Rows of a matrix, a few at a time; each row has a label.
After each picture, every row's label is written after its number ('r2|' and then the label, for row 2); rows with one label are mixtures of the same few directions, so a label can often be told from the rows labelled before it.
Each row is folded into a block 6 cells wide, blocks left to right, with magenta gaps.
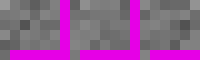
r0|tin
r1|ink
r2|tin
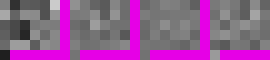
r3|ink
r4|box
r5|tin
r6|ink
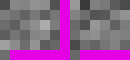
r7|tin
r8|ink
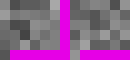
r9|ink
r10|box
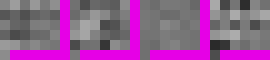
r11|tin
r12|tin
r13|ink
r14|tin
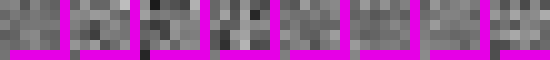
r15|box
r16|ink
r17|ink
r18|box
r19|box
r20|tin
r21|ink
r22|tin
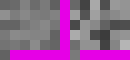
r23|tin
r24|box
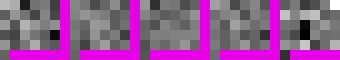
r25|box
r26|box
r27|ink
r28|box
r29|ink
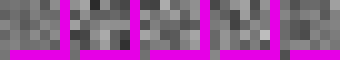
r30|box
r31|box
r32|box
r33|box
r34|ink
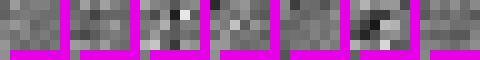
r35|ink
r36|tin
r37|box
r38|tin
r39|ink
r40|tin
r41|tin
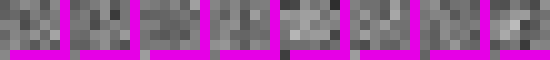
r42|box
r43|box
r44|tin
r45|box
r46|tin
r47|ink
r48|box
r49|tin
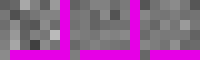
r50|box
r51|box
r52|tin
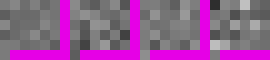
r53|box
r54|box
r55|ink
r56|tin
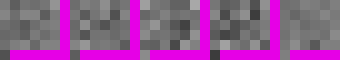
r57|ink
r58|ink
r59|tin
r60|ink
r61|box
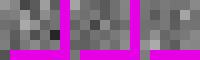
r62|box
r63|tin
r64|box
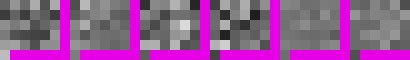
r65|tin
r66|ink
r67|tin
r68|ink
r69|box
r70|tin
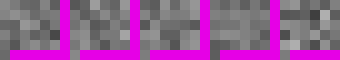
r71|box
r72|box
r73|box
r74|tin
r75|box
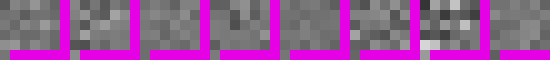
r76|tin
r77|ink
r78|ink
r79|box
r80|ink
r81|box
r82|tin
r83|tin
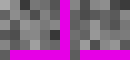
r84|box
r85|ink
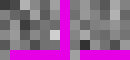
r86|box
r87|ink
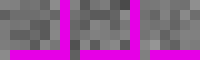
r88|tin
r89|ink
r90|box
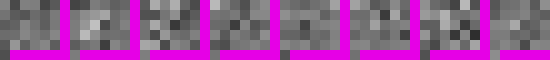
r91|ink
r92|tin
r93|ink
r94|tin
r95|ink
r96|box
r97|box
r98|tin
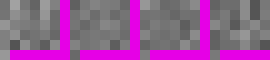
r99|ink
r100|tin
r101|tin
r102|box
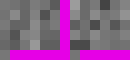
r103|box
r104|tin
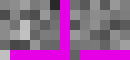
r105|ink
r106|box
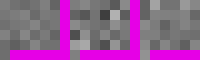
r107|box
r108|box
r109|ink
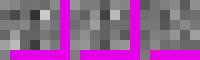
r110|box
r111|box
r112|box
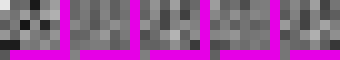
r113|tin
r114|box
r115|box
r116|tin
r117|box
